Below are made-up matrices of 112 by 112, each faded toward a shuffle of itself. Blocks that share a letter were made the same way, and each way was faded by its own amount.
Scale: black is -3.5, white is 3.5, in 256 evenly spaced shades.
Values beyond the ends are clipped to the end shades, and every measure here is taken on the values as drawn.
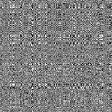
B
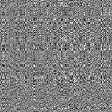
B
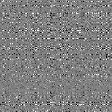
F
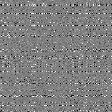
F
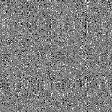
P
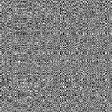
B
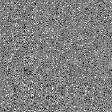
P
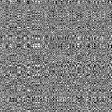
B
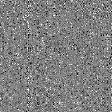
P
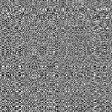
B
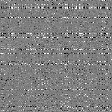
F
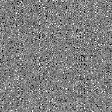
P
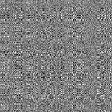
B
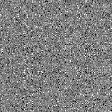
P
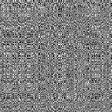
B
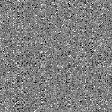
P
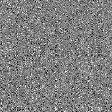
P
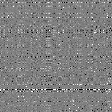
F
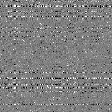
F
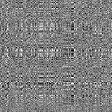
B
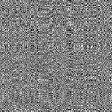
B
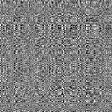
B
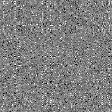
P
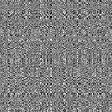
B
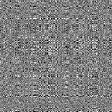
B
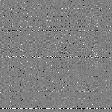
F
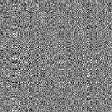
B
